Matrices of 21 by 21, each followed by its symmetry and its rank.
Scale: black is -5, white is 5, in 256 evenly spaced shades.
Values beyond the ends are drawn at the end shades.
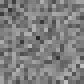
symmetric, full rank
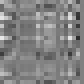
neither, rank two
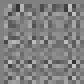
neither, rank two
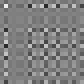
symmetric, rank one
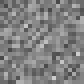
symmetric, full rank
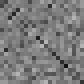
symmetric, full rank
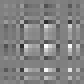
symmetric, rank one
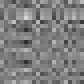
neither, rank two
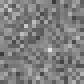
symmetric, full rank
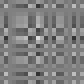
symmetric, rank one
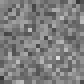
symmetric, full rank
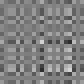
symmetric, rank one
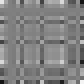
symmetric, rank one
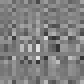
neither, rank two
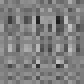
neither, rank two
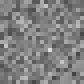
symmetric, full rank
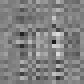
neither, rank two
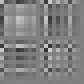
symmetric, rank one
